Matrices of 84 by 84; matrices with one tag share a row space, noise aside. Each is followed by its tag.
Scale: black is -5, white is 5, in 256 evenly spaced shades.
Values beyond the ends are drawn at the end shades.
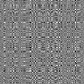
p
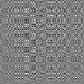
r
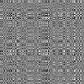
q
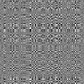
p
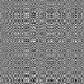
r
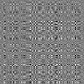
p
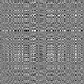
r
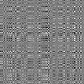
q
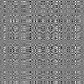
p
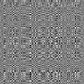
p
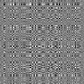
p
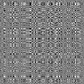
p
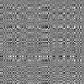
q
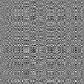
r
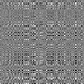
r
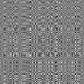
p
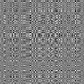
p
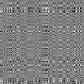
q
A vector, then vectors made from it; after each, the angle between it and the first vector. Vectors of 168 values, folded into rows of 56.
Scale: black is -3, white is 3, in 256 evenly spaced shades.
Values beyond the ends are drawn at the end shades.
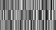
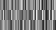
nearly parallel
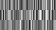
nearly opposite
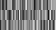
orthogonal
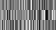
partly aligned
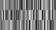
nearly opposite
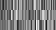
partly aligned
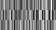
nearly opposite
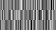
nearly parallel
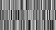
partly opposed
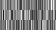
partly opposed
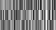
nearly opposite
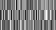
partly opposed
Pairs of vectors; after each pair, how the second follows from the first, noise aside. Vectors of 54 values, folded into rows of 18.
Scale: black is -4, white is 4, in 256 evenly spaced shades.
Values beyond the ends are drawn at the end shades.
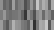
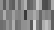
sign-scrambled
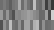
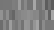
shrunk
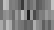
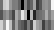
scaled up
